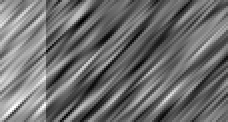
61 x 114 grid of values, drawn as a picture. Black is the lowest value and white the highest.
The histogram is bell-shaped. The grain runs diagonally up to the right. The halves do not mirror each other. A vertical seam about 20% of the way across splits the table, and the left part is higher.
